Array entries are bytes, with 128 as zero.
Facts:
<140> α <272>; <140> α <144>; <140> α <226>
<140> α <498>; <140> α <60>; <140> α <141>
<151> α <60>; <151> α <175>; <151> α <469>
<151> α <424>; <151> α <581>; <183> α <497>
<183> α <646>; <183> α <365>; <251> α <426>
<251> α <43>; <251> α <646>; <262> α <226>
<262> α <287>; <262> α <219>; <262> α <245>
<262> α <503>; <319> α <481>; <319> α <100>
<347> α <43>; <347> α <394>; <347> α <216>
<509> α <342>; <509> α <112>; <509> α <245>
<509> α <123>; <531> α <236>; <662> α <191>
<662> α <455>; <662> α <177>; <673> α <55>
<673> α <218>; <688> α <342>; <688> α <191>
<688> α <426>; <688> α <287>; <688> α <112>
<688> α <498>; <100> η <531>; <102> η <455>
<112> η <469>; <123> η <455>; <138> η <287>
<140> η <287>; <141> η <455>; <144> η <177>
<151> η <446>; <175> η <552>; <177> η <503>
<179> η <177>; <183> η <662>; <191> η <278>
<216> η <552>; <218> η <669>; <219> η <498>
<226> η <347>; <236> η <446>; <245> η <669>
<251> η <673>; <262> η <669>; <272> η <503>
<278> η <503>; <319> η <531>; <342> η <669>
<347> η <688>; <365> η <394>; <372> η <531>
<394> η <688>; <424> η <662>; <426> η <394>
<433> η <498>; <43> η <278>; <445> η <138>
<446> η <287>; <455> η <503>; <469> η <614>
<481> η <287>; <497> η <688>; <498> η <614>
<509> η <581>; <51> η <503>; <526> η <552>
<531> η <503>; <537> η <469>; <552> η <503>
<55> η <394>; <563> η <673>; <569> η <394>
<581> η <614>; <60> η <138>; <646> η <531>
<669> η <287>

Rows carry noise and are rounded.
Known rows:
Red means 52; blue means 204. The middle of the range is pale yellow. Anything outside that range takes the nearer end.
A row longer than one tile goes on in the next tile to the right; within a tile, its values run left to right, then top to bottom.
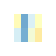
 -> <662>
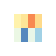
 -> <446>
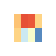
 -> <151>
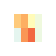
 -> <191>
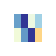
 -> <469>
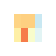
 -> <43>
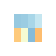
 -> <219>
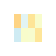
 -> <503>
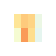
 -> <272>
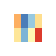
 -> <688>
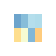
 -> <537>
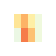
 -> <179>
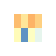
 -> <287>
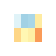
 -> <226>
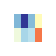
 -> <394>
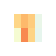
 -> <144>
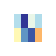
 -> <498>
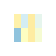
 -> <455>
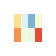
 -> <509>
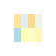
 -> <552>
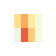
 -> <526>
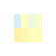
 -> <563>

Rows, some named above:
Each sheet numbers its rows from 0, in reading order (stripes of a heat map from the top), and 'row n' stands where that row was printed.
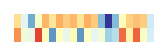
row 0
<509>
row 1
<287>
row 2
<287>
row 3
<394>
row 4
<646>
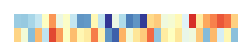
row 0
<219>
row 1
<100>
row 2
<426>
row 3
<498>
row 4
<55>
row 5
<531>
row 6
<236>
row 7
<140>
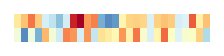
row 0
<669>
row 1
<112>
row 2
<262>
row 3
<365>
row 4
<43>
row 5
<646>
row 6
<481>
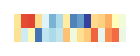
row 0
<60>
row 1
<673>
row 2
<55>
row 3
<191>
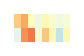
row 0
<191>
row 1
<183>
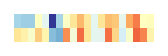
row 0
<497>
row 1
<347>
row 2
<216>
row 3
<175>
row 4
<123>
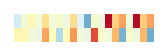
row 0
<424>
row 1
<251>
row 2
<509>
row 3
<218>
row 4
<218>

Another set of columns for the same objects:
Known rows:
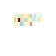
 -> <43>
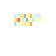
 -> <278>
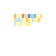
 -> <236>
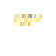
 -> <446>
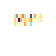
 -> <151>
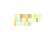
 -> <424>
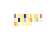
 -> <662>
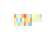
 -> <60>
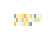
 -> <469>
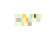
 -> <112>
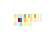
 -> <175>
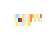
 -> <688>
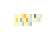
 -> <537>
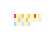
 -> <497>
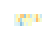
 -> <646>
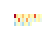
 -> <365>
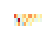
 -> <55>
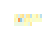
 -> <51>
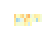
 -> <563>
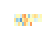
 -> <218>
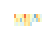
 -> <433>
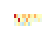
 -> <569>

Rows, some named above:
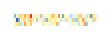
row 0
<673>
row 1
<614>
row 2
<112>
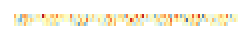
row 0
<445>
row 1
<226>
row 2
<140>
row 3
<481>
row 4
<394>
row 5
<319>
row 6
<498>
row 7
<614>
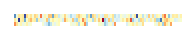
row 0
<662>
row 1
<646>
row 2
<112>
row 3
<43>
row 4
<191>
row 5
<218>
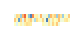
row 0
<262>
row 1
<287>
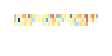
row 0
<669>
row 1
<245>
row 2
<319>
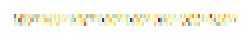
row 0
<531>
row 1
<503>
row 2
<509>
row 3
<342>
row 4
<342>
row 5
<216>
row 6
<347>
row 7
<426>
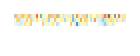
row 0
<100>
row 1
<424>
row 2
<251>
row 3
<183>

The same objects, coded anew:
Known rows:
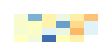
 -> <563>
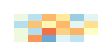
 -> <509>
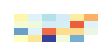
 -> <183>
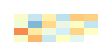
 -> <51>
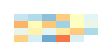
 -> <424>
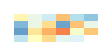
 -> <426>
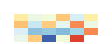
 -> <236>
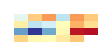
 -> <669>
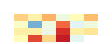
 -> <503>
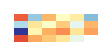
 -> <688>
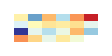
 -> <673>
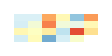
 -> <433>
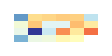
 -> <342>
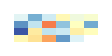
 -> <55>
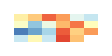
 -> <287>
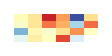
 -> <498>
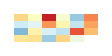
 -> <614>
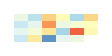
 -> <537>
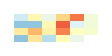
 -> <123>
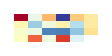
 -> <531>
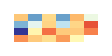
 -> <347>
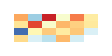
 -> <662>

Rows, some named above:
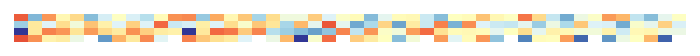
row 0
<688>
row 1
<43>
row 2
<688>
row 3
<236>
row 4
<569>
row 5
<175>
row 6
<646>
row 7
<646>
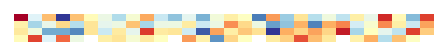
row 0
<531>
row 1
<226>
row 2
<140>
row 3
<394>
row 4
<614>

